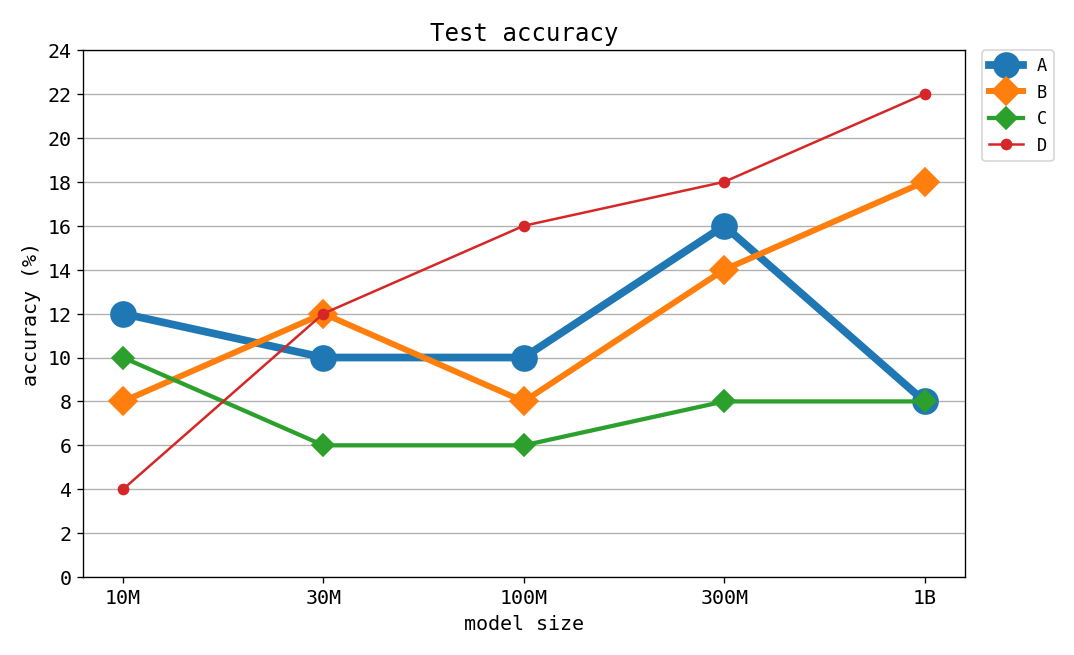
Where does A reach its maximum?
300M
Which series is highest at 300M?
D
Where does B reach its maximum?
1B
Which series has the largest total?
D
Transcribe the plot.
Title: Test accuracy
x-axis: model size, ticks 10M 30M 100M 300M 1B
y-axis: accuracy (%), ticks 0 2 4 6 8 10 12 14 16 18 20 22 24
Legend: A, B, C, D
Values:
A: 12 10 10 16 8
B: 8 12 8 14 18
C: 10 6 6 8 8
D: 4 12 16 18 22
